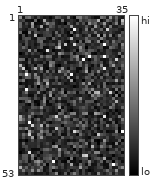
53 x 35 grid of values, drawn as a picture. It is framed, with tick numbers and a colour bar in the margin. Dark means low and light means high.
Grain: fine. Stripes: none. Histogram: skewed, a long tail of high values. Average level on the scale: 20%. Mirror symmetry: none. Odd rows or columns: none.
